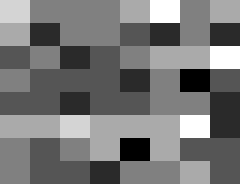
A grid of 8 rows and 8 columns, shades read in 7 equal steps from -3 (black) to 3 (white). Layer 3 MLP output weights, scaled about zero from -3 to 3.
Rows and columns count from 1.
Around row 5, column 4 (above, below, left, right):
-1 1 -2 -1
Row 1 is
2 0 0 0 1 3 0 1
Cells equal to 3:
3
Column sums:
2 -5 -4 -3 -5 4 1 -5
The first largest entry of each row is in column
6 1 8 1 6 7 4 7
